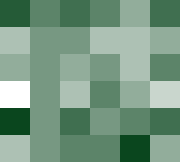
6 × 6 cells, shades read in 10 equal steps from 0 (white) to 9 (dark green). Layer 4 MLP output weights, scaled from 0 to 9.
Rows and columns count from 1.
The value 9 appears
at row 5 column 1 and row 6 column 5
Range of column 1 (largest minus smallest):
9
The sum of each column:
27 31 32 31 29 30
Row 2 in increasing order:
3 3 3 4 5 5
